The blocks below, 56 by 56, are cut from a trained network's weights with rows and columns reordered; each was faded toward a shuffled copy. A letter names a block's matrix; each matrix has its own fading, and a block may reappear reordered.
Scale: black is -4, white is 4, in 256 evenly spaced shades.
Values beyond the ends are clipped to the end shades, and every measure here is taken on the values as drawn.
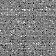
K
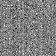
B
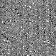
B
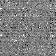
K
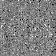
B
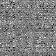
K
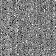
B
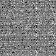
K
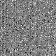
B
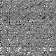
K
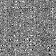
B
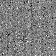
B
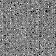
B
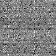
K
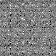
K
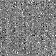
B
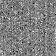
B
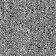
B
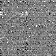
K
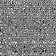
K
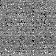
K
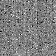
B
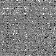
K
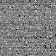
K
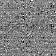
K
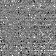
K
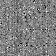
B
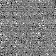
K
